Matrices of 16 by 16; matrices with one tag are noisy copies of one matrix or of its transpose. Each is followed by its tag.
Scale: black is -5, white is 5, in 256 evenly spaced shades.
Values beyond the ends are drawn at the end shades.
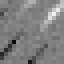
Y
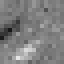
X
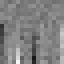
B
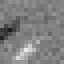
X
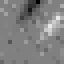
X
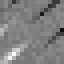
Y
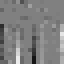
B
